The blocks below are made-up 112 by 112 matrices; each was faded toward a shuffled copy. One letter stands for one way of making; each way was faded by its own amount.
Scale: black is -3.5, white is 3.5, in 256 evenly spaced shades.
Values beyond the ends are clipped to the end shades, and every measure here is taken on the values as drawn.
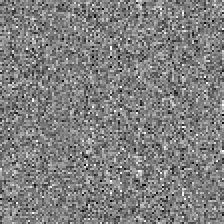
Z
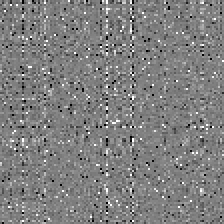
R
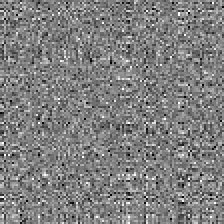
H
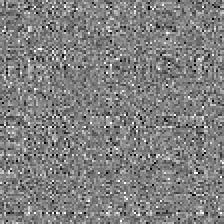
H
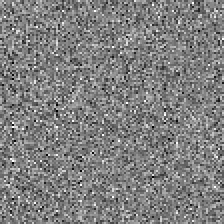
Z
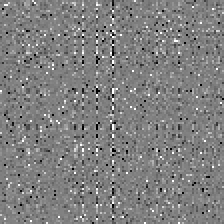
R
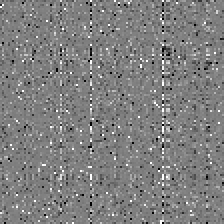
R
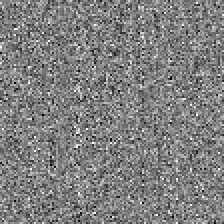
Z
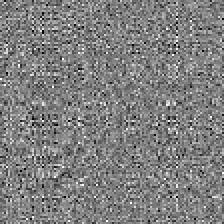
H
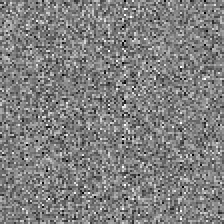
Z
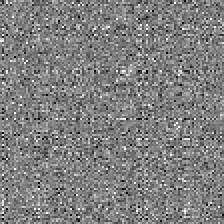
H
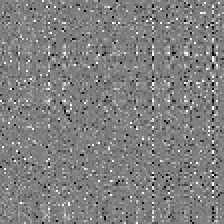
R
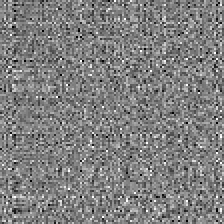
H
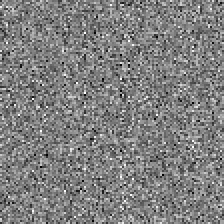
Z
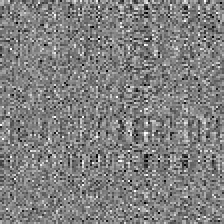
H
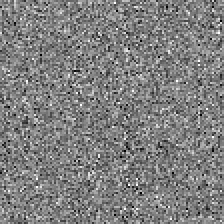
Z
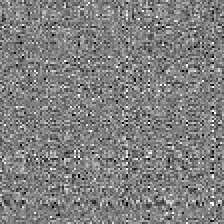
H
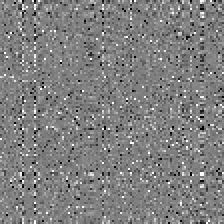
R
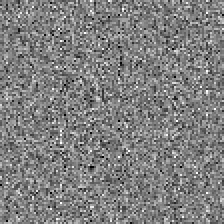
Z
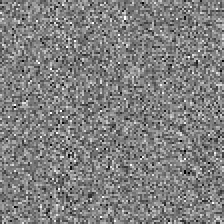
Z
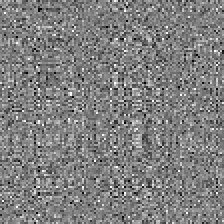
H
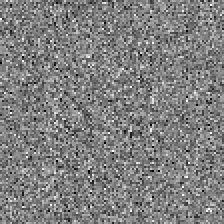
Z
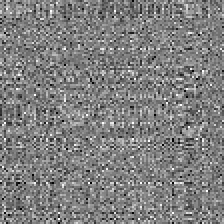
H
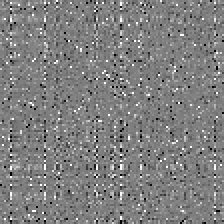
R
